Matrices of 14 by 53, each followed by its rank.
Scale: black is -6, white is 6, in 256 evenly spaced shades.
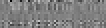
three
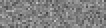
full rank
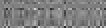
two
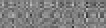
three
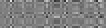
two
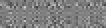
three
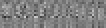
three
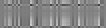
one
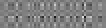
one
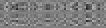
two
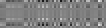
one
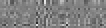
three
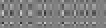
one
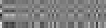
one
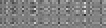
two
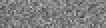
full rank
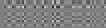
one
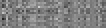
three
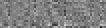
three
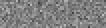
full rank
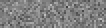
full rank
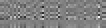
two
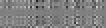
two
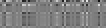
one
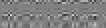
two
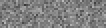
full rank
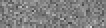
full rank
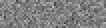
full rank
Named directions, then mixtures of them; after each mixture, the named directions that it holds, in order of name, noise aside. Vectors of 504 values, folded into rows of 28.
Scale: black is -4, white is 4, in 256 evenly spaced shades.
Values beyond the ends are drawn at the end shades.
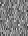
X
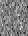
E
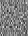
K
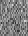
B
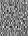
K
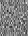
K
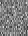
K, X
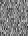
B, X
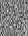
K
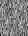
E, X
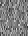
X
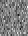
E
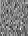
E, K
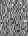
B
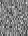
K, X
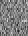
B, X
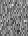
B, E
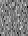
E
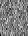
E, X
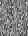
K, X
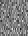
E, X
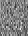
E, K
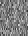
X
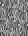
X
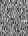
B, X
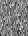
B, E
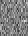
B, X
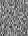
K
